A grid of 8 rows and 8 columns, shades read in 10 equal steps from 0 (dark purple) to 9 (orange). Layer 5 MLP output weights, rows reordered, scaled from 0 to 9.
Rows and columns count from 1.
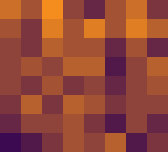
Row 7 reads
2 4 4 5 3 1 4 2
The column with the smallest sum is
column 6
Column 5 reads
2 8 5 6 4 5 3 4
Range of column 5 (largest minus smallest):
6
